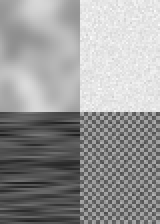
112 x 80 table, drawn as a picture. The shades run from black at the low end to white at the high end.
The table splits into 2 rows of 2 panels. Panel 1,1: high, smooth. Panel 1,2: very high, fine-grained, faint in contrast. Panel 2,1: low, streaked across. Panel 2,2: middling, checkered, strong in contrast.
